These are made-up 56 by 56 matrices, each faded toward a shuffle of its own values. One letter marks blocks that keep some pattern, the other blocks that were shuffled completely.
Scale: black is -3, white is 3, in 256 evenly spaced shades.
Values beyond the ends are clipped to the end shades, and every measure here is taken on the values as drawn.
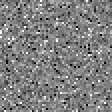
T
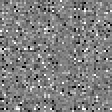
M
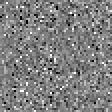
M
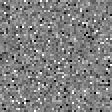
T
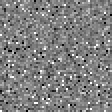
T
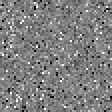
T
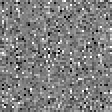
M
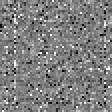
M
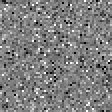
T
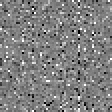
M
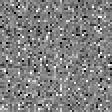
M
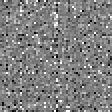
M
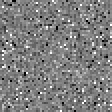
T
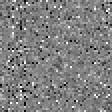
M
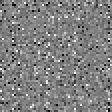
M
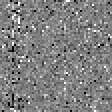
M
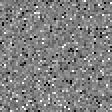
T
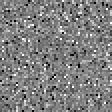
T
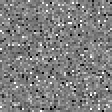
T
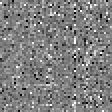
M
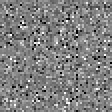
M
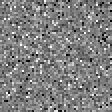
T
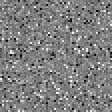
T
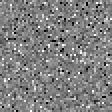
T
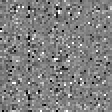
M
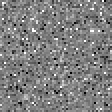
T
